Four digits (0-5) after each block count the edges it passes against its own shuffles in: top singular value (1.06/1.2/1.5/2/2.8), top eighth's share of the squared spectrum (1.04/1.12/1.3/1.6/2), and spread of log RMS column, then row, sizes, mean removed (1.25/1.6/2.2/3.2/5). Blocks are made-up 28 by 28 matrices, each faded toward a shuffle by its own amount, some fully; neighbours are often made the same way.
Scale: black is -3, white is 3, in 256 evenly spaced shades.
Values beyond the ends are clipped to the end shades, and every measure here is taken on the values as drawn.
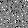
1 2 0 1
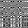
4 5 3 3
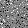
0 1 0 0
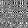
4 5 2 3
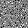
2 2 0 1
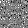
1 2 0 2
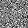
0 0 0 0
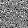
1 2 0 2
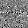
2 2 0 2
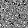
0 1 0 0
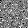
0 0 0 0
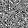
0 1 0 0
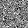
0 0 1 0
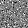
0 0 0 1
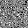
1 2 0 2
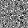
3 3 1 0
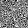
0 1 0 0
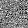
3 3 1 1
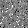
0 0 0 0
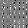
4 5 3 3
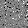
2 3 1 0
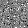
2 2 0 0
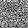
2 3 0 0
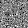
1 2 0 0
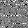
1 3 0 3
